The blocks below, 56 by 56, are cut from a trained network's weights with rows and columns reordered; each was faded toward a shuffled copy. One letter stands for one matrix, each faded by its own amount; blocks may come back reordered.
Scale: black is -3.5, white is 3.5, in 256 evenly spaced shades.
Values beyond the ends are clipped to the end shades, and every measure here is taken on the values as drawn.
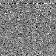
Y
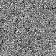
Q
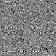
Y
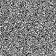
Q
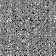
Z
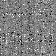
Z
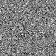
Q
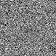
Q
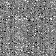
Z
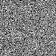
Q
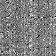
Z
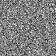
Q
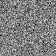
Q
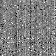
Z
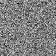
Q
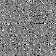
Z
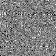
Y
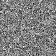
Q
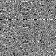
Y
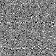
Y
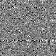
Y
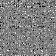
Z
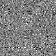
Y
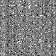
Z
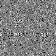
Y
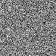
Q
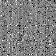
Z
